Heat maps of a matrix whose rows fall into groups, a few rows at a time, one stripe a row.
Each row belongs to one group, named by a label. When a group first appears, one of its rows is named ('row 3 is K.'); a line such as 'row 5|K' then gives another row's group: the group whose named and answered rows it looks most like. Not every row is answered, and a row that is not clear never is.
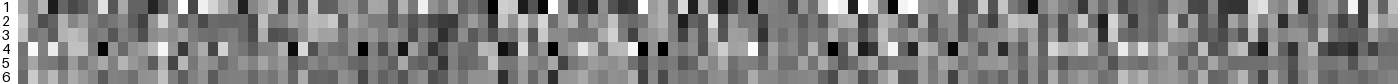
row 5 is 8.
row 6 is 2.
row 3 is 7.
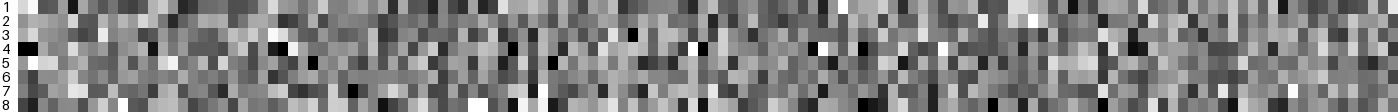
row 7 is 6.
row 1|7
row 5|2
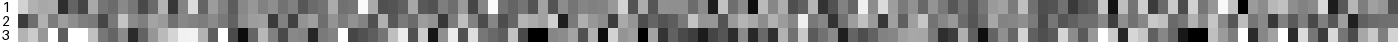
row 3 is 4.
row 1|8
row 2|8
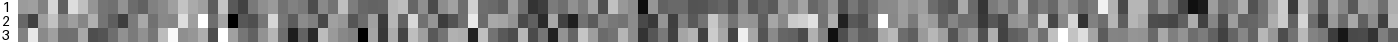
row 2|4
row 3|2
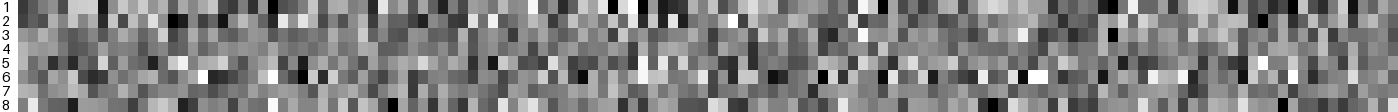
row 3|8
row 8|7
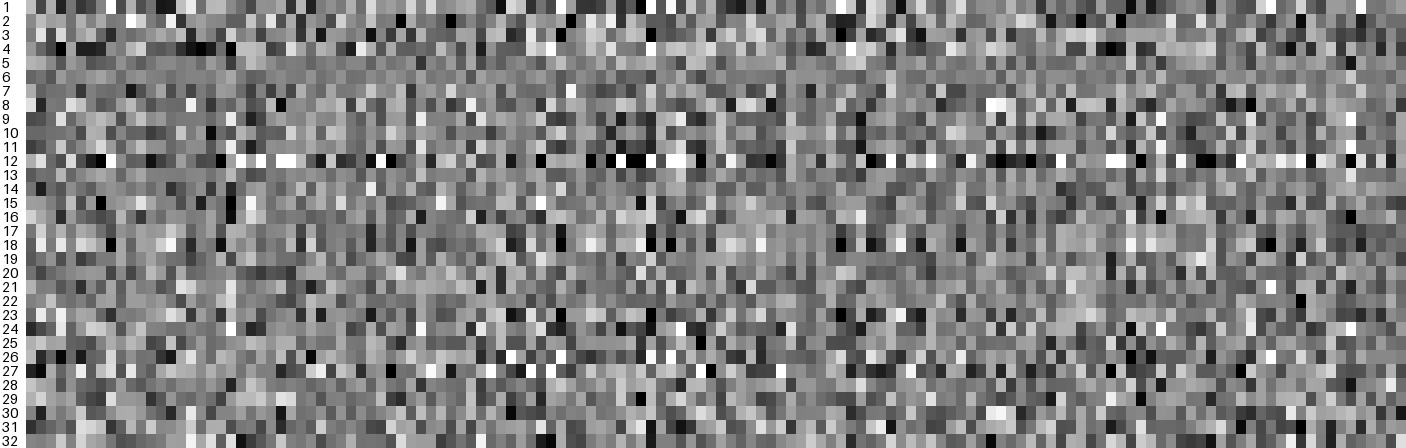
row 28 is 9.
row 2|8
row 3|2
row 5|9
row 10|6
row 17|2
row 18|2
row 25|8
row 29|8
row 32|4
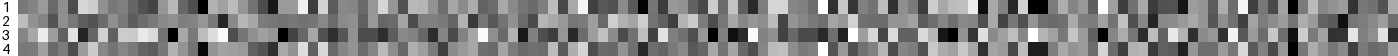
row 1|6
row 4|6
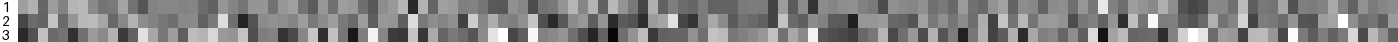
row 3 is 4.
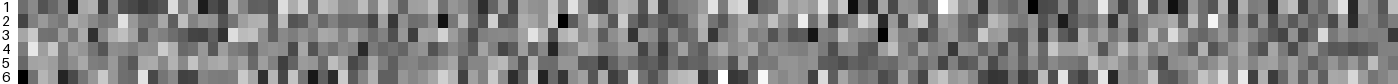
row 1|6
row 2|8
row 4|2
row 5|4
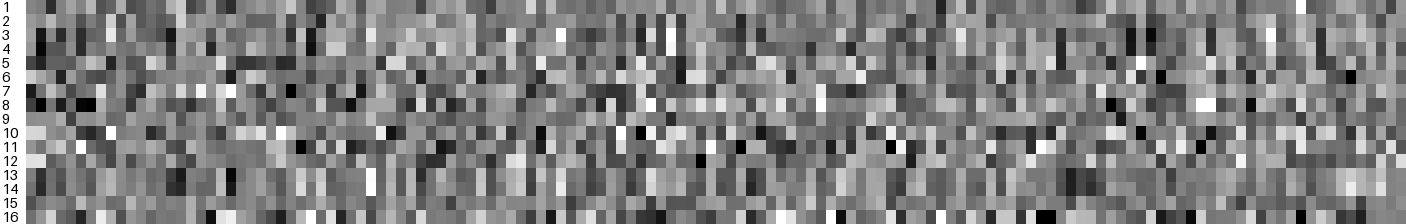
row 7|4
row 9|8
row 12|7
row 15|8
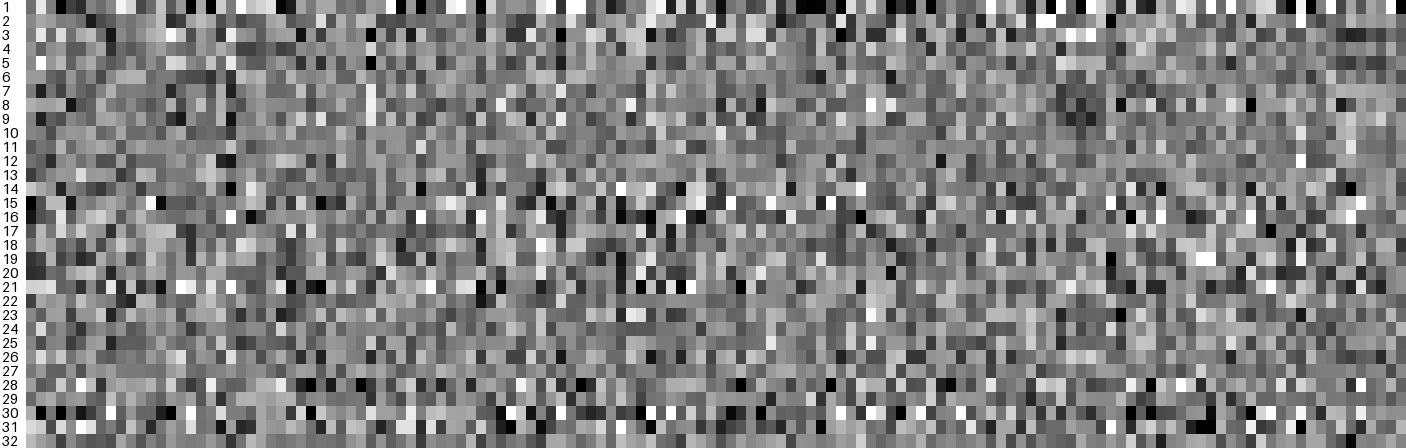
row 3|2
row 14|9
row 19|4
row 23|8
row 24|7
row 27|6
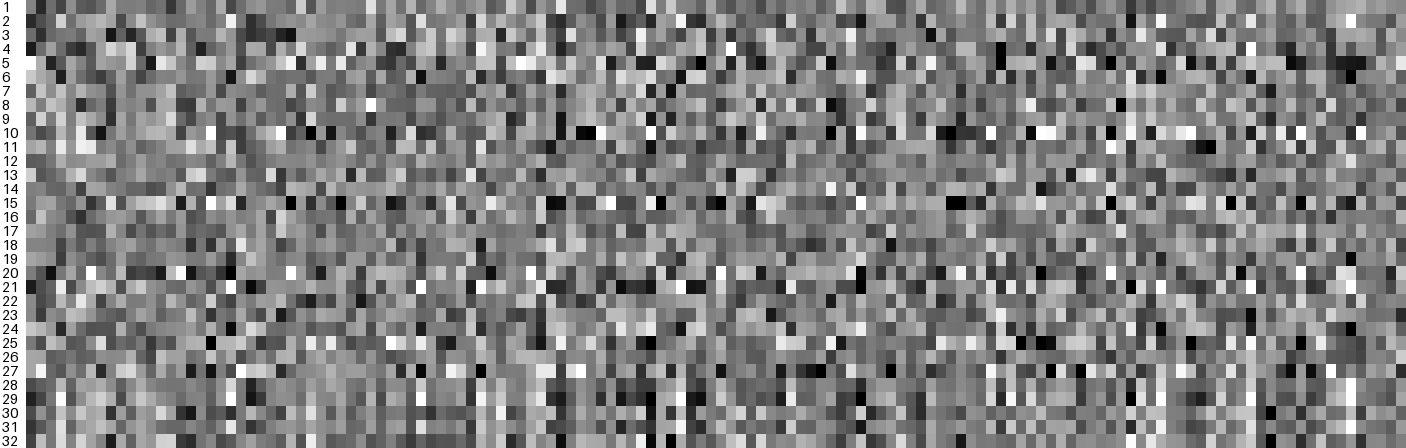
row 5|7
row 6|9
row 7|2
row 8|8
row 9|2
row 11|4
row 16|7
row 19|9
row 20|6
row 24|9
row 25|6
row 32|2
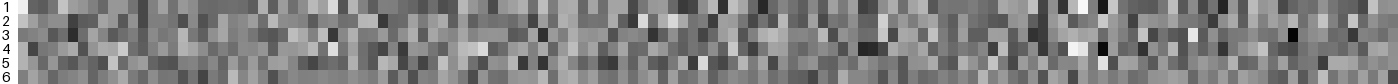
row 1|7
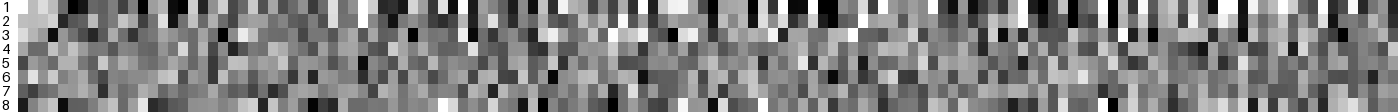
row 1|8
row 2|8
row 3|9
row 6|2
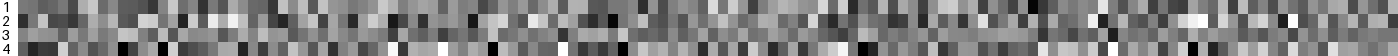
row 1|6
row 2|4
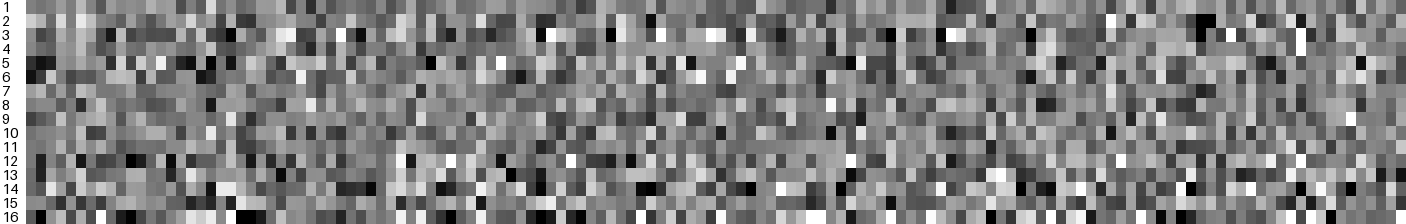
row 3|6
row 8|6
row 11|4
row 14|6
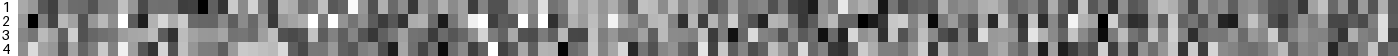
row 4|8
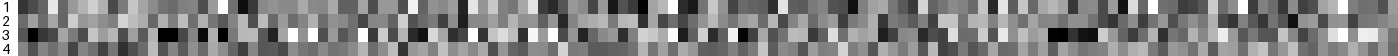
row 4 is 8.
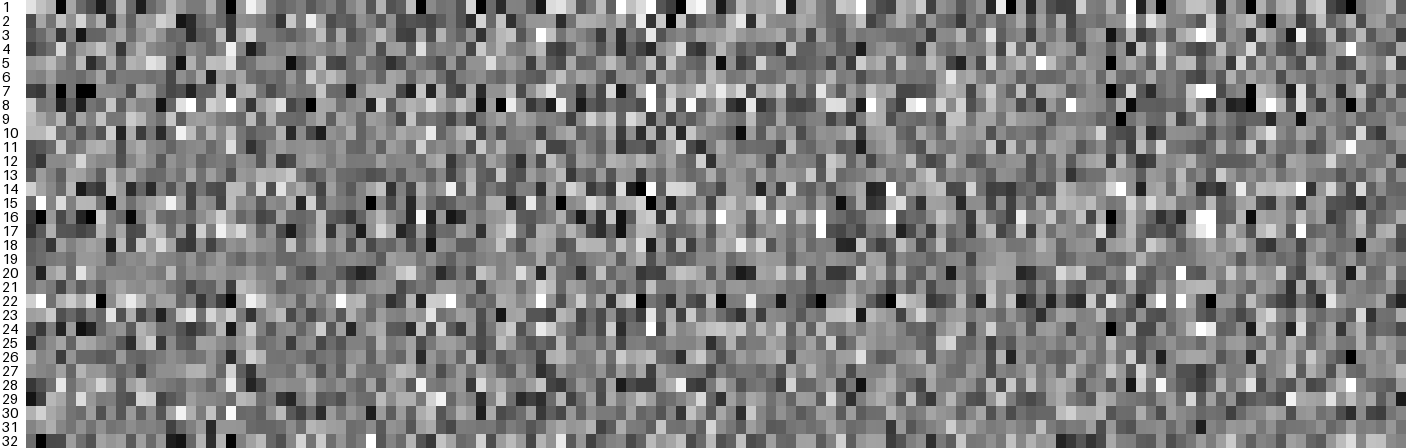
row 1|9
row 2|2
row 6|6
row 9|8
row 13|8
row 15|2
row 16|4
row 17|4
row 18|2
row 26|9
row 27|4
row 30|2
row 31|6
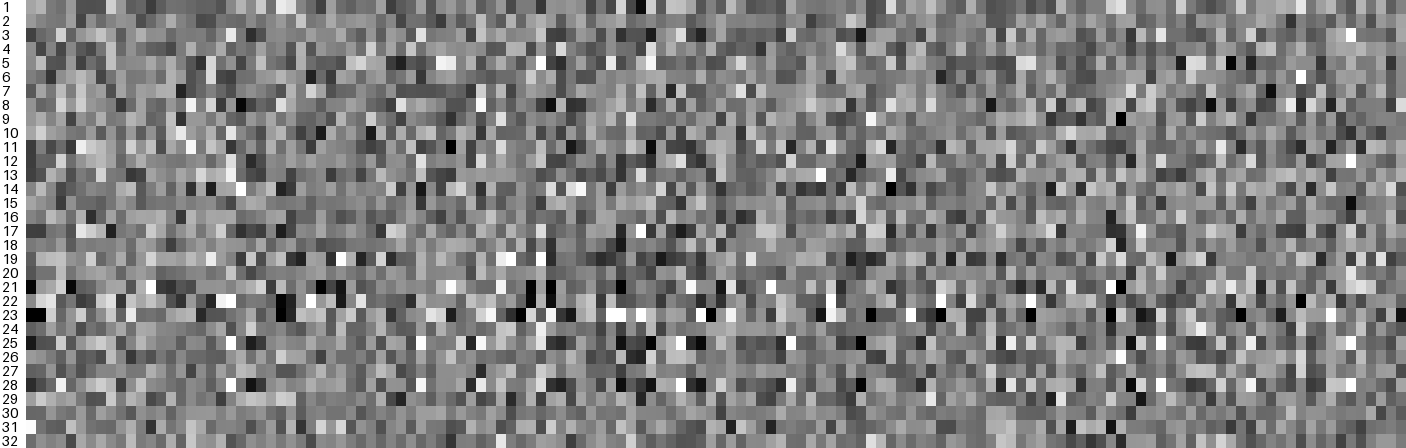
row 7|2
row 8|4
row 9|8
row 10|2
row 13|4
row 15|9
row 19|4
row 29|8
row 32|8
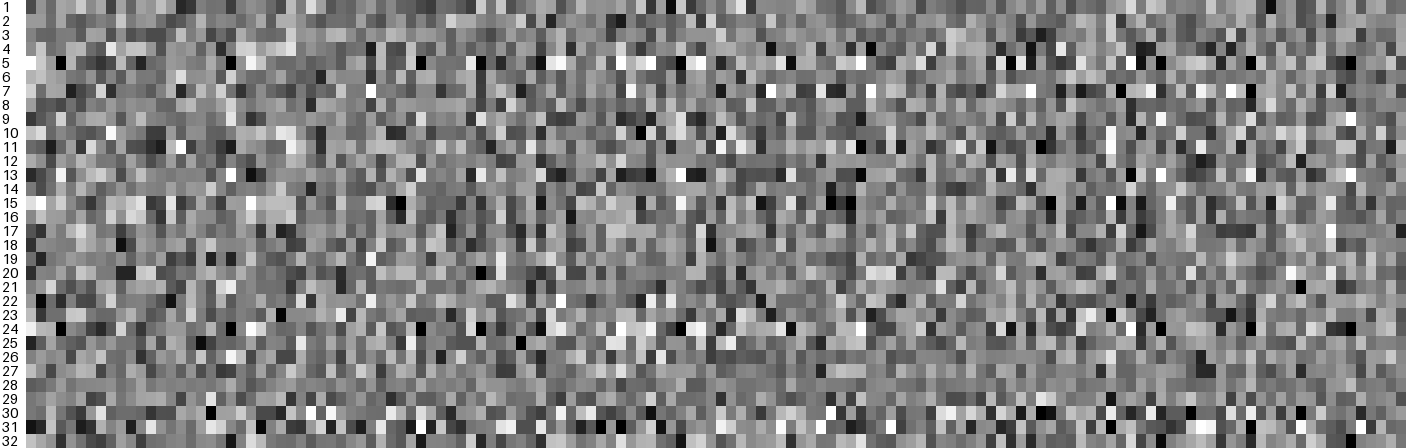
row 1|2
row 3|6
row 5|9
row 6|2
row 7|8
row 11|6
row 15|8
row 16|8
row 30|6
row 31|4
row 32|9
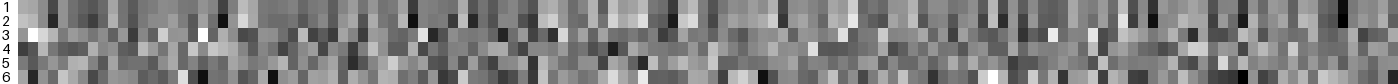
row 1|9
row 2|9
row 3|2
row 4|4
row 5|6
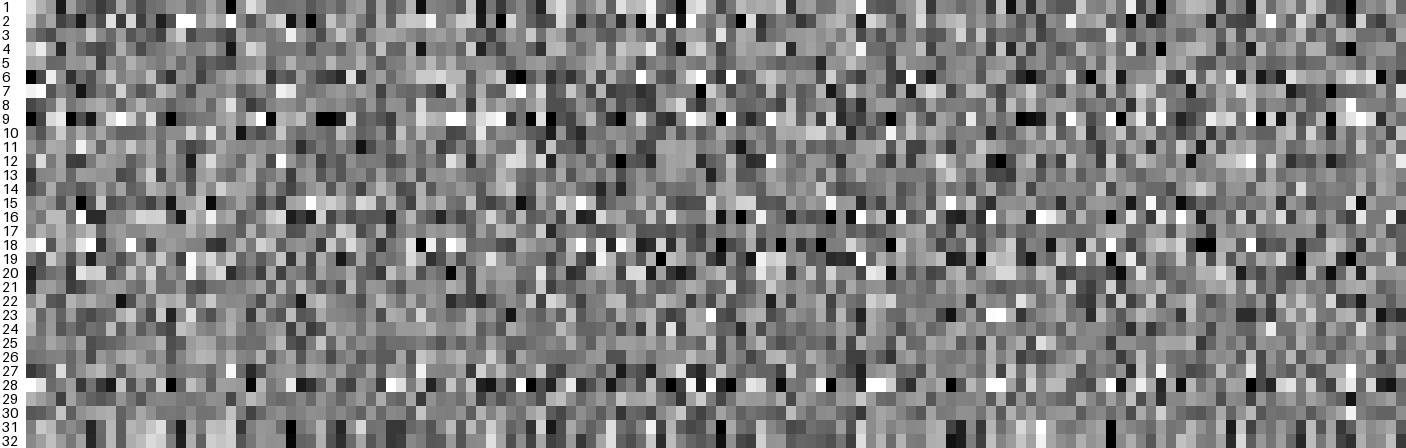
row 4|9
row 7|7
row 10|4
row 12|7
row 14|4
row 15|6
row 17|4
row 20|8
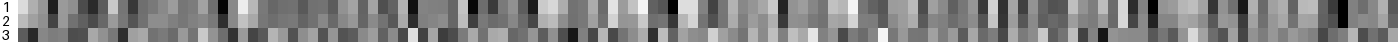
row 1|9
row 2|9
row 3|4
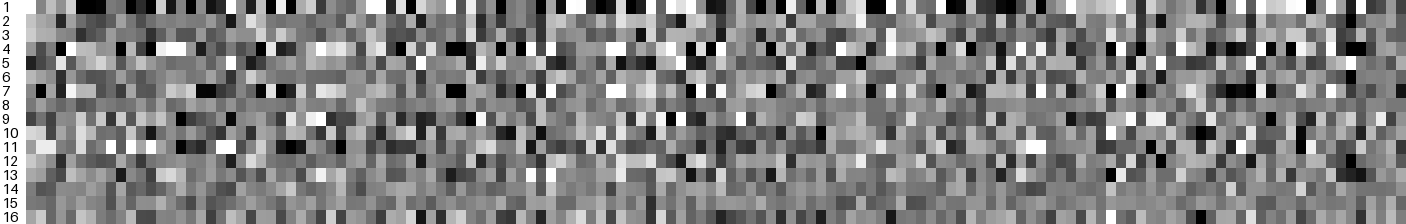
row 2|9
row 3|8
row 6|9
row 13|7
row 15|2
